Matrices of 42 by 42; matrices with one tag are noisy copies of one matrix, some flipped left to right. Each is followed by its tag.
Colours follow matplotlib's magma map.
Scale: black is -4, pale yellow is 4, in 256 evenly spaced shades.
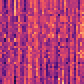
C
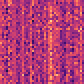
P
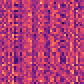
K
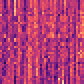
C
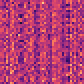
K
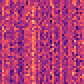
P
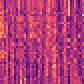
C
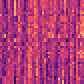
C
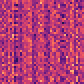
K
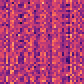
K
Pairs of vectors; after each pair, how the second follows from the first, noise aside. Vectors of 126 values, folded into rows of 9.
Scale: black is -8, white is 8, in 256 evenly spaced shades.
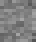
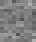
negated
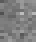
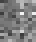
scaled up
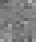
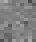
negated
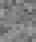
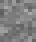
negated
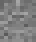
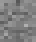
negated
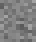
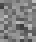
scaled up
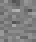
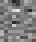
scaled up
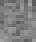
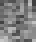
scaled up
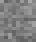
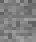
negated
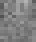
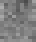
negated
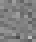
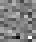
scaled up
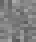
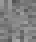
negated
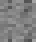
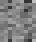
scaled up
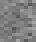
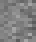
negated
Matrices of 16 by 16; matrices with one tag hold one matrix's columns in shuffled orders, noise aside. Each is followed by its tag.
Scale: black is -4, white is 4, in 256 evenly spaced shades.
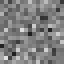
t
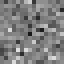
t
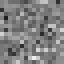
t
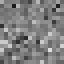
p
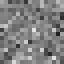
t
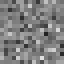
t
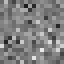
p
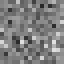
p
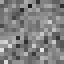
p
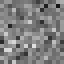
p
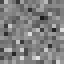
t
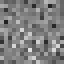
p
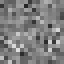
p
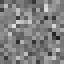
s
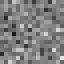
t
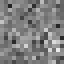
p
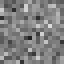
s
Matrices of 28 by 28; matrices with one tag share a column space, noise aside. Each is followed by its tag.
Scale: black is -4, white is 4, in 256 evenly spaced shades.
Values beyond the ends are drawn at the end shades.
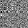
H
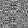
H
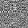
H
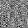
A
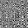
A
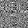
H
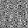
A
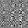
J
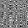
A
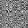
H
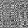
A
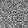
J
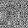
A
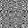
H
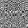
H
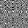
H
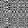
H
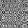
J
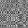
J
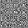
J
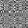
H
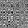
J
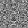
J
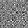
J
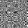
J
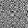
H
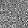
J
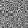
H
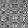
J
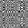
H
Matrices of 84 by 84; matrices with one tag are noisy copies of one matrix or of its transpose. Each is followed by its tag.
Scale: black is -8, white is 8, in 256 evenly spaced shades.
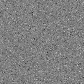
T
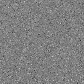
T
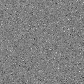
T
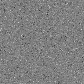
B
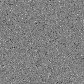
B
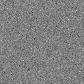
T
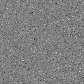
T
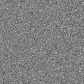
T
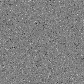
B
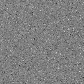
T
